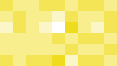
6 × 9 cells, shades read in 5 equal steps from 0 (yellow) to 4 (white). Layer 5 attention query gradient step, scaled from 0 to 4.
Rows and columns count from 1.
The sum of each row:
13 16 19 15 16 12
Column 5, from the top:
1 3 4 1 2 0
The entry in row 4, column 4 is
2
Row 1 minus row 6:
0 0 1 0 1 -1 0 0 0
